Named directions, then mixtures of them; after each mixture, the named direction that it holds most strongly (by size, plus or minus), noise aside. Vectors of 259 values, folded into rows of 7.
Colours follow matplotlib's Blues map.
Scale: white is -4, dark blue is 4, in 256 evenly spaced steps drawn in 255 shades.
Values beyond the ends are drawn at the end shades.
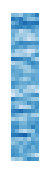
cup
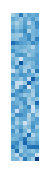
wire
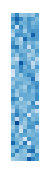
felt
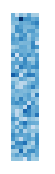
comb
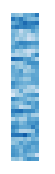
cup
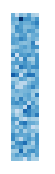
comb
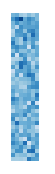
felt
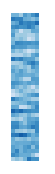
cup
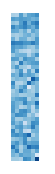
wire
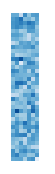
wire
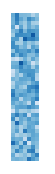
felt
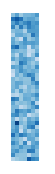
felt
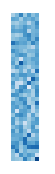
wire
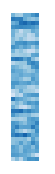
cup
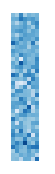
wire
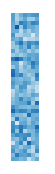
felt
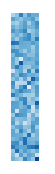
wire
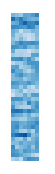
cup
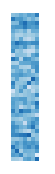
cup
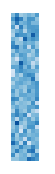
felt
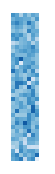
wire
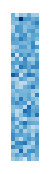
comb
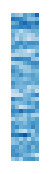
cup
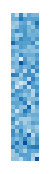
wire
